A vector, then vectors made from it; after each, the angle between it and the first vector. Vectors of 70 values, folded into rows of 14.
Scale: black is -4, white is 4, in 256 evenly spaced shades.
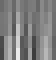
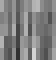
nearly opposite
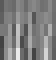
nearly parallel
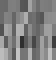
partly aligned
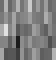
partly opposed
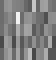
partly aligned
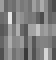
partly aligned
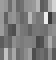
orthogonal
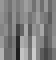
nearly opposite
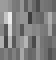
orthogonal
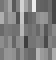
orthogonal
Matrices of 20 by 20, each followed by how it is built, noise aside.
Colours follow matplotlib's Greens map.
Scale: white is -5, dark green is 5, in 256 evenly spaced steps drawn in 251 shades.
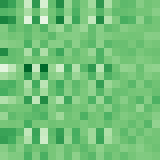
low rank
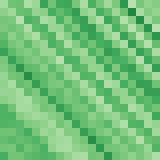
Toeplitz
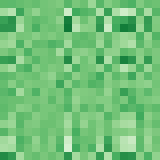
low rank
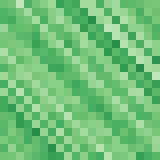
Toeplitz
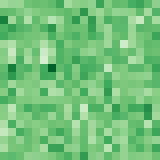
low rank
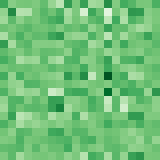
low rank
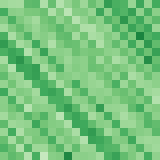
Toeplitz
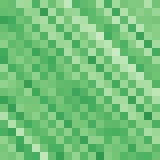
Toeplitz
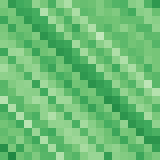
Toeplitz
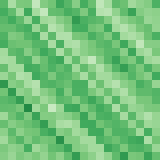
Toeplitz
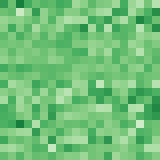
low rank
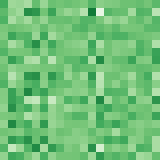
low rank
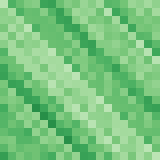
Toeplitz
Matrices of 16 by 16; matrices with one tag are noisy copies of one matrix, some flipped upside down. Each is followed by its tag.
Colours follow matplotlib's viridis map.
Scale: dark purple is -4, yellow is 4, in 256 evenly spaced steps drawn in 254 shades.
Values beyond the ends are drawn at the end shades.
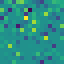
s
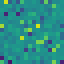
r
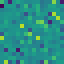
r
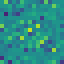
r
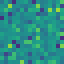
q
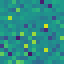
s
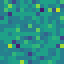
q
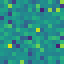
q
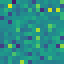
q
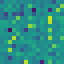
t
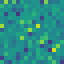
r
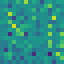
t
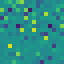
s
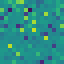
s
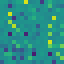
t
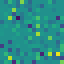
q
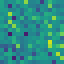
t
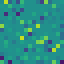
r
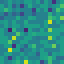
t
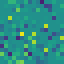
s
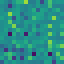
t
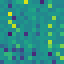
t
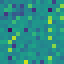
t
